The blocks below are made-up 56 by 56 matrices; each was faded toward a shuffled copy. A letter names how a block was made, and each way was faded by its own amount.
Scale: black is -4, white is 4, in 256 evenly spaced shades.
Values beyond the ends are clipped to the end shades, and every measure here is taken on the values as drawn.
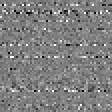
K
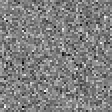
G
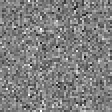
G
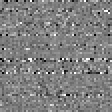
K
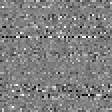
K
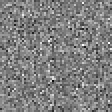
G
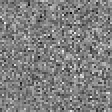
G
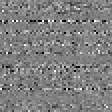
K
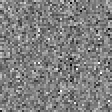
G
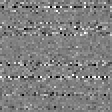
K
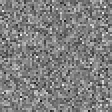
G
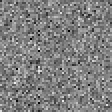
G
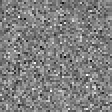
G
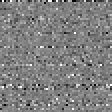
K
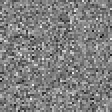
G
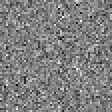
G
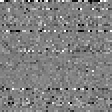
K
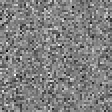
G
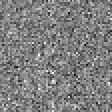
G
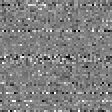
K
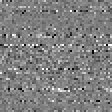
K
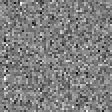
G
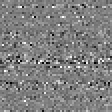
K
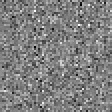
G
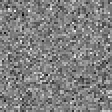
G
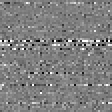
K
